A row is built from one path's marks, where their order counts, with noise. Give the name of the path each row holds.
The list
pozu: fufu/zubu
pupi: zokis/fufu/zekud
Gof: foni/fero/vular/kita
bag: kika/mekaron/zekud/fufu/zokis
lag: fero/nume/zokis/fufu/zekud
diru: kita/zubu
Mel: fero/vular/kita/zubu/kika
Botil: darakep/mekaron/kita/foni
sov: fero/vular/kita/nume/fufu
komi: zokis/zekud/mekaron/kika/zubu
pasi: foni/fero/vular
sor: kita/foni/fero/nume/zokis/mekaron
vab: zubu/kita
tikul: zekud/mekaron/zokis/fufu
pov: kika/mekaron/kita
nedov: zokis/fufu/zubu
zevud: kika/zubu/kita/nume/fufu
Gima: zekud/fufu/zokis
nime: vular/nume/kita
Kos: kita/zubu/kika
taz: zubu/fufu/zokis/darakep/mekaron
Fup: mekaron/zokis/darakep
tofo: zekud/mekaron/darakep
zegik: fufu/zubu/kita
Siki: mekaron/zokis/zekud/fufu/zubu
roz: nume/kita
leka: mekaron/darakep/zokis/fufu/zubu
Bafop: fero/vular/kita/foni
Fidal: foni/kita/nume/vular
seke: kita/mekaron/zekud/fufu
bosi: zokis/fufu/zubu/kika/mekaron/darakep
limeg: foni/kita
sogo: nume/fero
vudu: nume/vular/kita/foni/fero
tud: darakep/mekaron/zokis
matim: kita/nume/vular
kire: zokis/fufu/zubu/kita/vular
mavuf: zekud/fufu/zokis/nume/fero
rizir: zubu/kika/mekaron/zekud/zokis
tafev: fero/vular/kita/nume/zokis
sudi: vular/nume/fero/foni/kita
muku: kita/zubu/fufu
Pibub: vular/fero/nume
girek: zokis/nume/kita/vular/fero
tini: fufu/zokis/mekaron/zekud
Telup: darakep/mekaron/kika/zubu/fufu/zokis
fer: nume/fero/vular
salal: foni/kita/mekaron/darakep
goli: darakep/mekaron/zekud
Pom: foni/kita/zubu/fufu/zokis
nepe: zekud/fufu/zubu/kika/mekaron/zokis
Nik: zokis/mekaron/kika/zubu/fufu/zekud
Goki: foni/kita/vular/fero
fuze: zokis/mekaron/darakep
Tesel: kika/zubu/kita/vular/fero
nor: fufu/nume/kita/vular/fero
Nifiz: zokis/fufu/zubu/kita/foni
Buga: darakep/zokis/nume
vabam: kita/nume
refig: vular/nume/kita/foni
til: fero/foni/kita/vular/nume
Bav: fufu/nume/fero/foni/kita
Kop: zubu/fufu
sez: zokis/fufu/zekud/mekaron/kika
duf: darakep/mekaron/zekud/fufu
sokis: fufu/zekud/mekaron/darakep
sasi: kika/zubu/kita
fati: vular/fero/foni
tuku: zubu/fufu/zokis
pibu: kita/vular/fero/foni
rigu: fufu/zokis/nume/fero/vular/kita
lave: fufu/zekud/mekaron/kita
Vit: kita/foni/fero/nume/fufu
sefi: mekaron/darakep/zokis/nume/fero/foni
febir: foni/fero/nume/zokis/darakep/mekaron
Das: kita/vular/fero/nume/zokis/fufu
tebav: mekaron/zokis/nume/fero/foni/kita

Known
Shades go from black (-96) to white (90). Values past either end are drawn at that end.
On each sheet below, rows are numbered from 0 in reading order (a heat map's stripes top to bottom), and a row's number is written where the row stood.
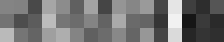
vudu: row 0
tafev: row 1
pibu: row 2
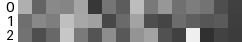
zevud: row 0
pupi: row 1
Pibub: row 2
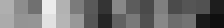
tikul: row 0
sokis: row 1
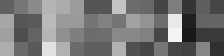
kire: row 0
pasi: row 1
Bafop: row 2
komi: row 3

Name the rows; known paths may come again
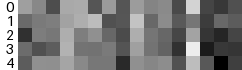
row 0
refig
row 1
Nifiz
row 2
rigu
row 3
tafev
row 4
nor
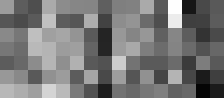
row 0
til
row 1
fer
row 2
zegik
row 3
pozu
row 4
nedov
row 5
matim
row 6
lave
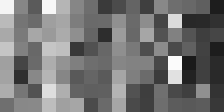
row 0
tofo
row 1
pibu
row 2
muku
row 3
bag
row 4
Bafop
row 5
Mel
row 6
komi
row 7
pupi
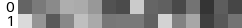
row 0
kire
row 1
limeg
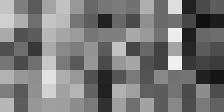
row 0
Goki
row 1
seke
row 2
pasi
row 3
girek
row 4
Pibub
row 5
sokis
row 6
taz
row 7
vab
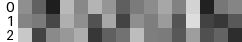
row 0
febir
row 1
vudu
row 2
Tesel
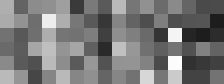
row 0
zevud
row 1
tikul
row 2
sov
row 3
tuku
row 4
sudi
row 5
Fidal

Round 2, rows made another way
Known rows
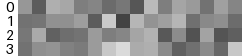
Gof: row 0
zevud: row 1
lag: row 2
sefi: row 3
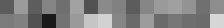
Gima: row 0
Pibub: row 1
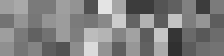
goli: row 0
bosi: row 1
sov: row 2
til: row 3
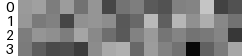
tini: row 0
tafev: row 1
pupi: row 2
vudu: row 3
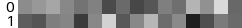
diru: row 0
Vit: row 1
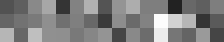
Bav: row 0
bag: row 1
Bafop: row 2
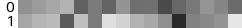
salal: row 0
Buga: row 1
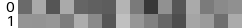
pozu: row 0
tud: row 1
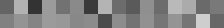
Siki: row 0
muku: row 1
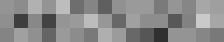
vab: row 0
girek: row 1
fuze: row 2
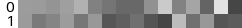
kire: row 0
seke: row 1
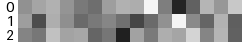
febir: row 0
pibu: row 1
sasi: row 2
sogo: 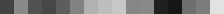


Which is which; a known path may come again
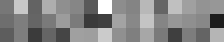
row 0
leka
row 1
Nik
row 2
mavuf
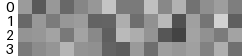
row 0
Das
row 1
nedov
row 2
tud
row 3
zegik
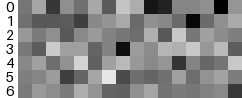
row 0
sokis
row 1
vudu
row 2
tafev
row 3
sasi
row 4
Kop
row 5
vabam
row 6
pupi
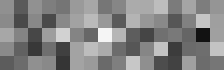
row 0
rigu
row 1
girek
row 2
duf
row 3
nor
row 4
tebav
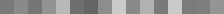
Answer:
Telup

